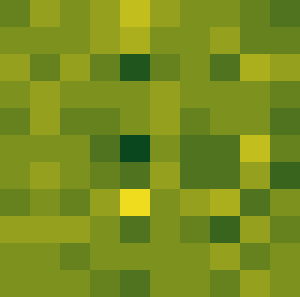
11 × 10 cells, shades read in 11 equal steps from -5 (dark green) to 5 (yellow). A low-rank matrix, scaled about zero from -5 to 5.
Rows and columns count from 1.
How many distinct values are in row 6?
5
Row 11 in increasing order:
-2 -1 -1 0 0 0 0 0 0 1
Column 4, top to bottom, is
1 1 -1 0 -1 -2 -1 1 0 0 -1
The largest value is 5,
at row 8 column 5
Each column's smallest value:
-1 -1 -1 -2 -5 -1 -2 -3 -2 -3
